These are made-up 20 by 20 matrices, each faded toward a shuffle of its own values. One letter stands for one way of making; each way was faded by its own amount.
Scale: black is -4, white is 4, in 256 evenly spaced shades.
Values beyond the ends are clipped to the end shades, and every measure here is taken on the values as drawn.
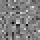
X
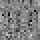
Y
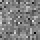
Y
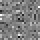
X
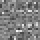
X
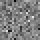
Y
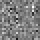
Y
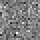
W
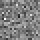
W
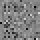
X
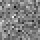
W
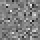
X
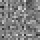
X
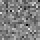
W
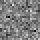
W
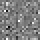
X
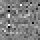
X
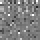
X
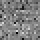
Y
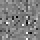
Y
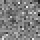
W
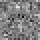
X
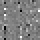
Y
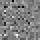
Y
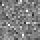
W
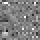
X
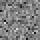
W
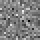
Y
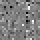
X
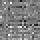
X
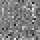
Y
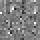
Y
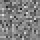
W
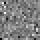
W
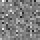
Y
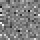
Y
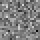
W
